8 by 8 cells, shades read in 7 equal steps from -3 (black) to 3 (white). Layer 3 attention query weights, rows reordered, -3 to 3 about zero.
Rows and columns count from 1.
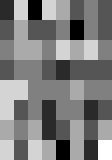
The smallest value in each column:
-2 -1 -3 -2 -3 -3 -2 -1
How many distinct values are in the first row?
6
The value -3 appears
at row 1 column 3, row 2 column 6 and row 8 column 5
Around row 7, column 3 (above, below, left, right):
0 2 0 -2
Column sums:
3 4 0 -3 -3 -1 -4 0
